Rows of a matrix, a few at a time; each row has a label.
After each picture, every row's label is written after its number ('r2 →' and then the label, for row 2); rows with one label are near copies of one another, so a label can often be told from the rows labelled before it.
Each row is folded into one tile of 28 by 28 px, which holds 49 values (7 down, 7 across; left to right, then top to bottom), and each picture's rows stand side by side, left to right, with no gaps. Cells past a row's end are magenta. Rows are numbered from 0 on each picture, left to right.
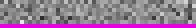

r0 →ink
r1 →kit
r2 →kit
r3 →ink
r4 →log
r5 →log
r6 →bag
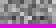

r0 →log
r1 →kit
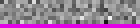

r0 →ink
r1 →ink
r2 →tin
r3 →tin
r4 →log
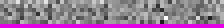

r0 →bag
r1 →bag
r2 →ink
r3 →bag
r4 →log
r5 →tin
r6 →ink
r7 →kit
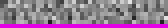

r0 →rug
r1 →tin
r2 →rug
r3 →ink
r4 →bag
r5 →tin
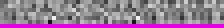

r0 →rug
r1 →tin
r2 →log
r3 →log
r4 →tin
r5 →rug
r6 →rug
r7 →rug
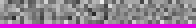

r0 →log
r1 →rug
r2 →log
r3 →bag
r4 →ink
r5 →ink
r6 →ink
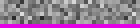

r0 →log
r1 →kit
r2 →bag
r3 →ink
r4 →log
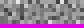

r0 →bag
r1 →ink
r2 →ink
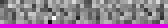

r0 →rug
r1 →tin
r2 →bag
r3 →rug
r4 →bag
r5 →bag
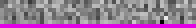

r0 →rug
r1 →rug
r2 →log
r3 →rug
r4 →ink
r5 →tin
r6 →rug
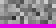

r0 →log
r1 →bag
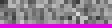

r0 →rug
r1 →rug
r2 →log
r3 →kit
